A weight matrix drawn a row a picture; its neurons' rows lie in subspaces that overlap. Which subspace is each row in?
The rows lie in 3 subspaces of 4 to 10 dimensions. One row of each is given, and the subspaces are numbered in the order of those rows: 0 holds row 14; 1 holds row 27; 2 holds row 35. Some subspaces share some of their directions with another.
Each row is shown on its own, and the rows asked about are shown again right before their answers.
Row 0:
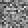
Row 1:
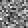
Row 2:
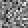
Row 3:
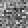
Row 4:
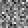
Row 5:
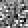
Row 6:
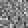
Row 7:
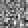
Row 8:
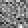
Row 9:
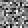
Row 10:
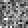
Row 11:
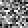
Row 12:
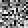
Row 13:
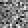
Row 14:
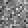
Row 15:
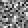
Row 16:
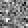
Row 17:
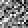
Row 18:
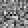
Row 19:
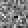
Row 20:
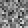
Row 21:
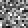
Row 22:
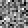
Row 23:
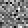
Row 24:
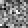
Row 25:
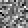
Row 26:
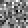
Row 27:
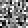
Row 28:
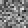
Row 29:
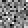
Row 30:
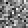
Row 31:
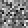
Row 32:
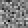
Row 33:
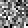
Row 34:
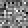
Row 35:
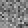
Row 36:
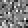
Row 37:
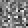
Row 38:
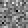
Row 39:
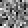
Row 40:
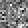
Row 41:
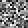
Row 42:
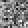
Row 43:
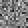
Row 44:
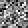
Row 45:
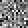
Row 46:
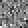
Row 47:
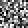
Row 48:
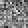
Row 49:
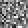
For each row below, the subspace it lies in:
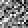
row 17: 0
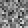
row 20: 2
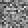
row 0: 0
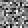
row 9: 2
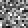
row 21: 2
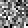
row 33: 1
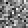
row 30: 0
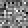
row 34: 0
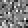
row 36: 1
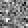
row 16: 2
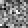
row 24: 1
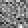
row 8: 2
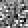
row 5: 2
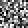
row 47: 2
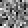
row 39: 1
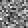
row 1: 2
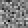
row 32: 2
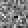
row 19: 2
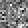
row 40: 2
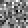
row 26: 1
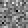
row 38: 0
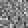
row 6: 1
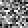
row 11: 2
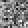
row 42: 0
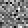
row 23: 2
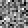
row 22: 0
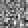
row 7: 2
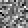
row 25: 2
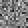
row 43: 1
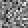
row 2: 2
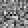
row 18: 2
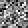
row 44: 0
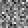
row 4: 2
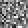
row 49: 2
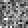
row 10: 0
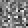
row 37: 2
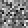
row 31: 2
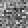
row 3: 0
